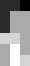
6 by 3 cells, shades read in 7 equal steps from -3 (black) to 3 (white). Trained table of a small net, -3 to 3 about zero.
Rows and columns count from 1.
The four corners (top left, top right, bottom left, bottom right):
-2 -3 1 2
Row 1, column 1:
-2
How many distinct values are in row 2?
2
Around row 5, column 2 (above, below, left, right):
2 3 1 1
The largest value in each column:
2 3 2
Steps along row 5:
up down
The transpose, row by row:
-2 -2 -2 2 1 1 / -2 1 1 2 3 3 / -3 1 1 1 1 2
